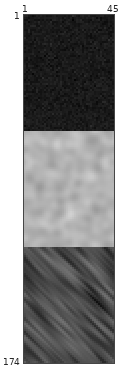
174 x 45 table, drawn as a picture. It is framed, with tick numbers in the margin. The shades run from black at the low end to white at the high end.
It is made of 3 by 1 panels. Panel 1,1: very low, fine-grained, faint in contrast. Panel 2,1: high, blotchy, faint in contrast. Panel 3,1: low, slanting down to the right.
